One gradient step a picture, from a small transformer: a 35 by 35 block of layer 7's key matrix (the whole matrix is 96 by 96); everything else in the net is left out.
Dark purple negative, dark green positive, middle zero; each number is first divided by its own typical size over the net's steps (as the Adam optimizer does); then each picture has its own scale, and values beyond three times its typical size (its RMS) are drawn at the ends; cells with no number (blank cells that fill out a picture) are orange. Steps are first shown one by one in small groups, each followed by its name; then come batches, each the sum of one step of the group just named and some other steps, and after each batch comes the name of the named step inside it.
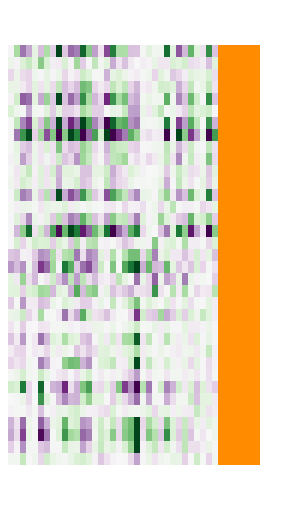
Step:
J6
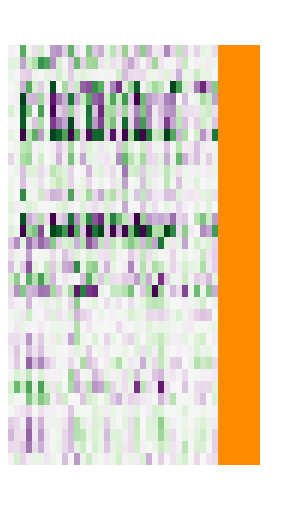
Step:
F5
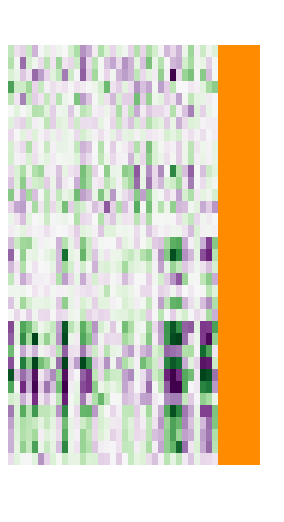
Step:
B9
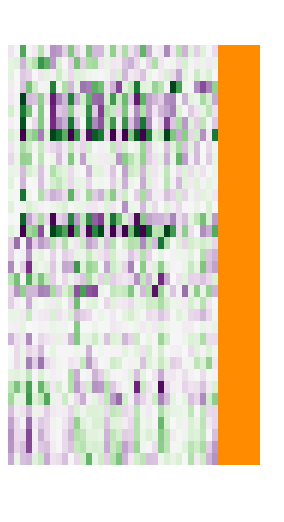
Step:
F5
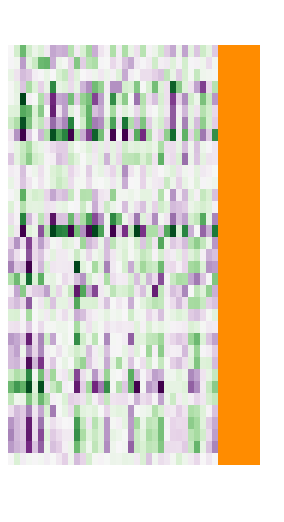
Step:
F5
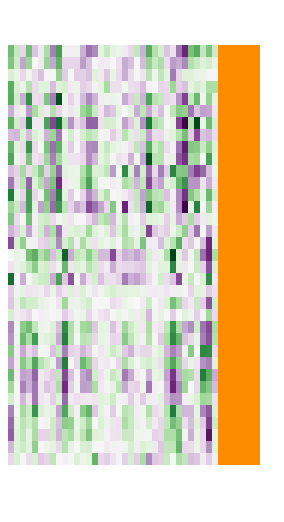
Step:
B9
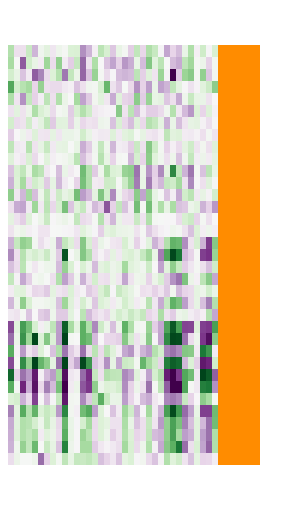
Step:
B9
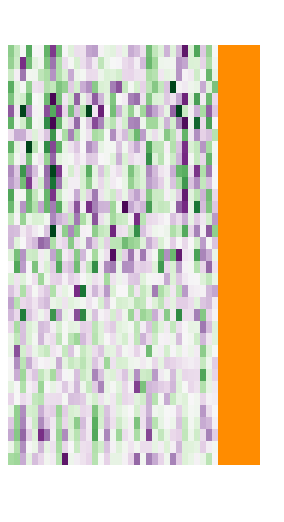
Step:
F5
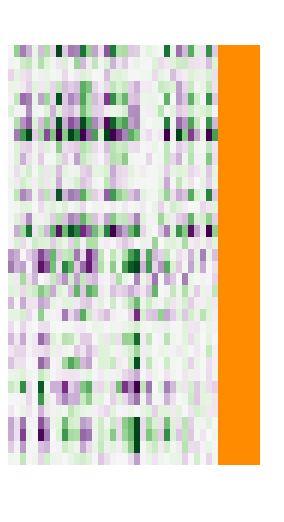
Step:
J6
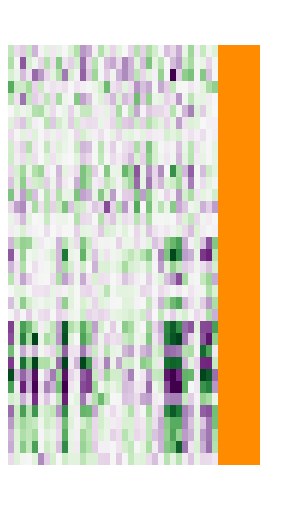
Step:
B9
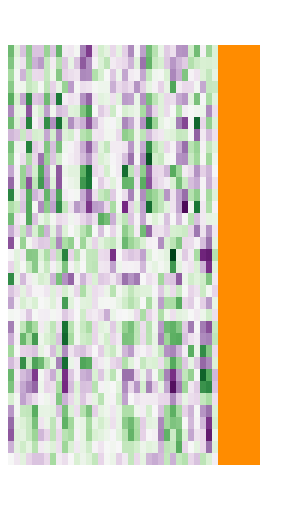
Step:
B9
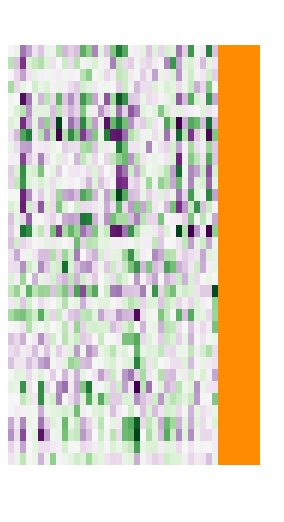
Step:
J6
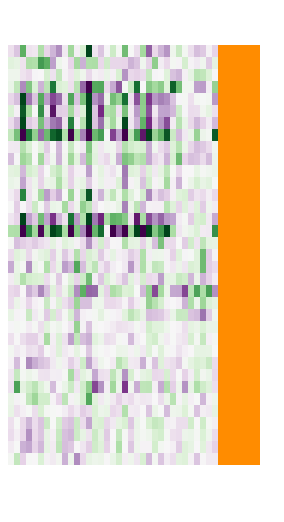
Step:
F5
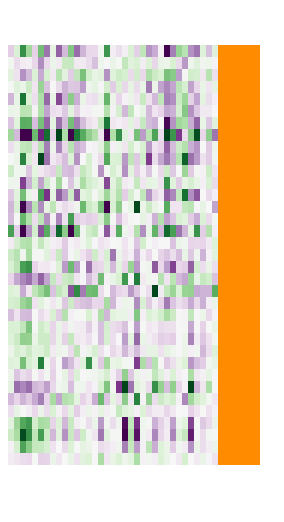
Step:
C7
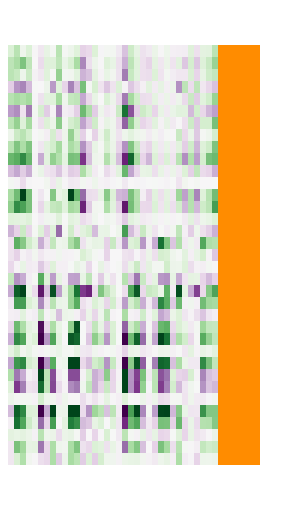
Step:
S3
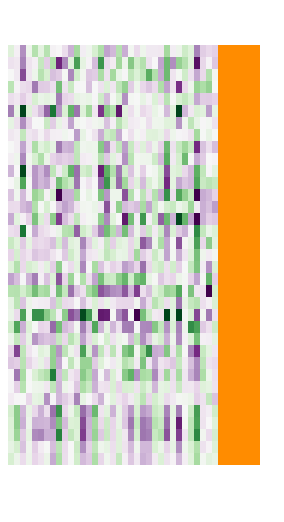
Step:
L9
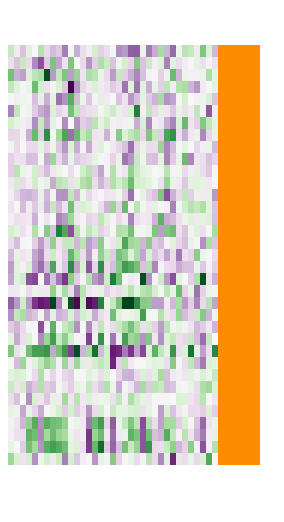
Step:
C7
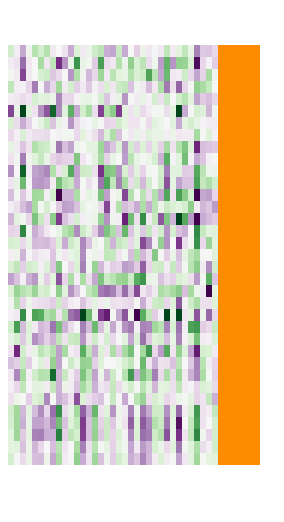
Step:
L9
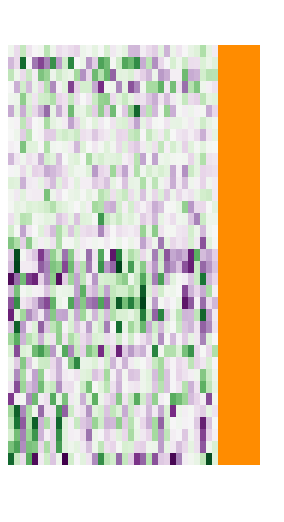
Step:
S3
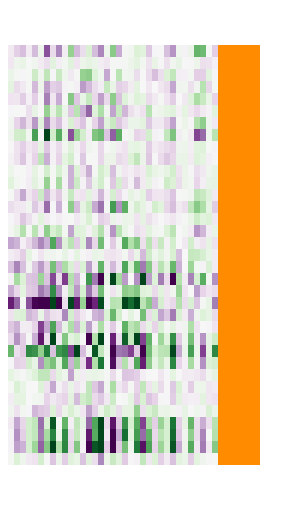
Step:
S3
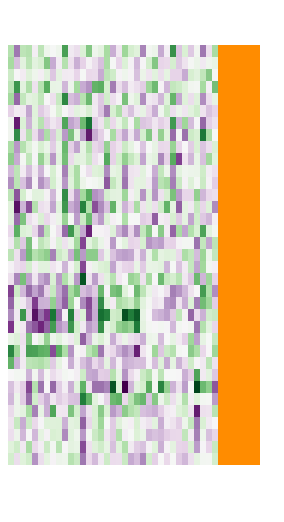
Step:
S3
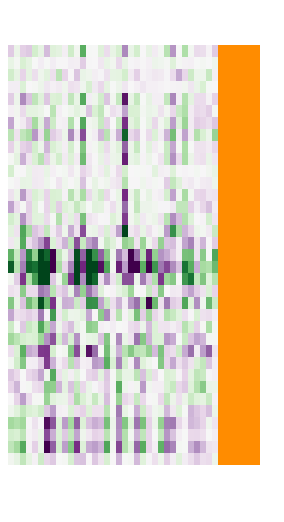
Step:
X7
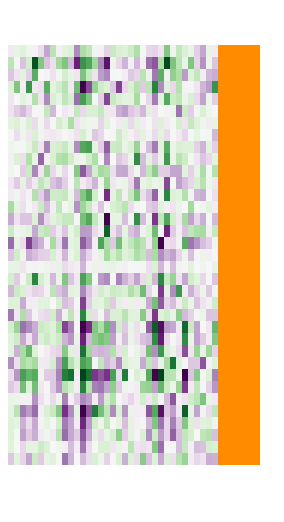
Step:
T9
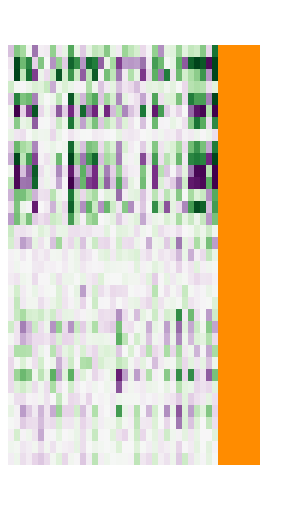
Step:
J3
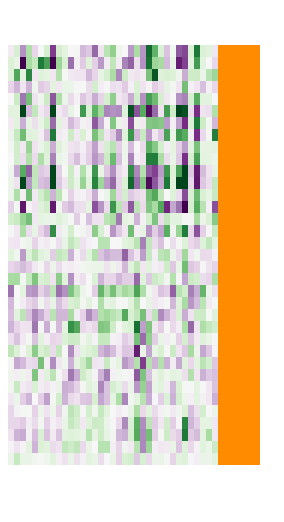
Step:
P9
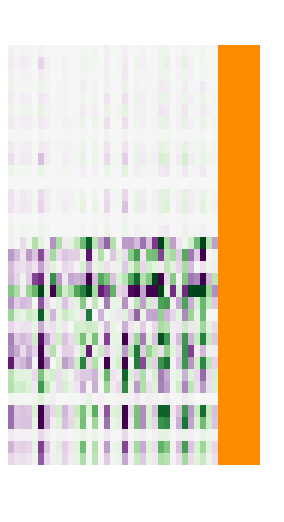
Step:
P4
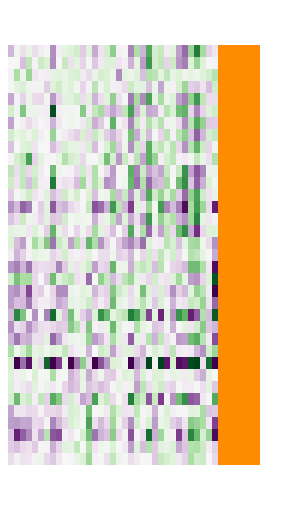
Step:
P9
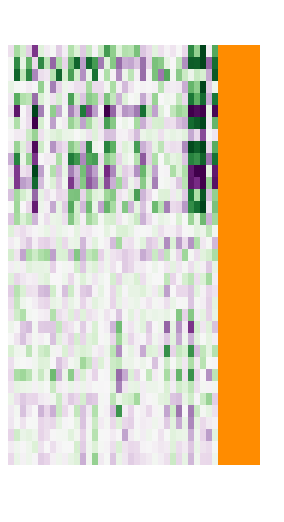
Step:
J3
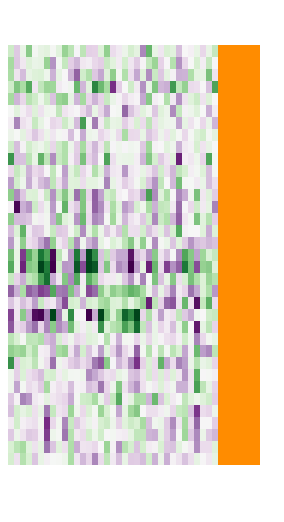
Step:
X7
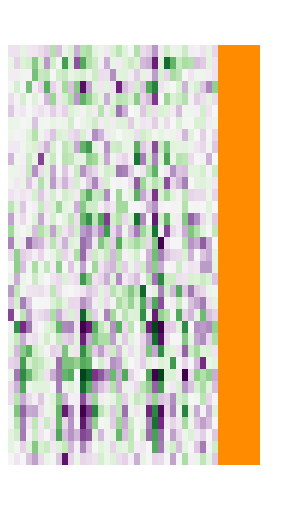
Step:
T9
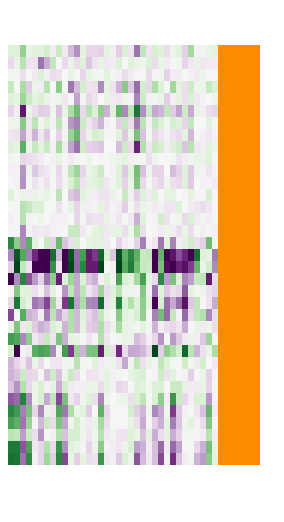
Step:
P4
